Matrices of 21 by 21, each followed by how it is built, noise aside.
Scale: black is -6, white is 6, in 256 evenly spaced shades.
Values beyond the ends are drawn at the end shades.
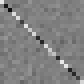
diagonal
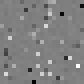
sparse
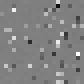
sparse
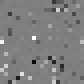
sparse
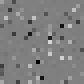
sparse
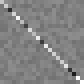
diagonal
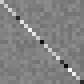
diagonal
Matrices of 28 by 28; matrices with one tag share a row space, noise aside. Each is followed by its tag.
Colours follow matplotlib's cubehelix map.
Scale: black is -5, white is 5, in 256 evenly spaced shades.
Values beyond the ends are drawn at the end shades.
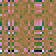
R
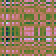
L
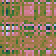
L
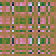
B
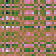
L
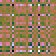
B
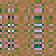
R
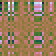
R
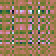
B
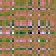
B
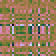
B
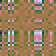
R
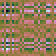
L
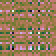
B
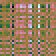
B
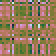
B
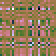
B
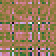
B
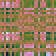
L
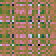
B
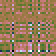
B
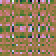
B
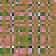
B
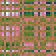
L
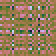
B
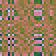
R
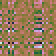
R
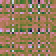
B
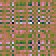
B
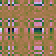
R
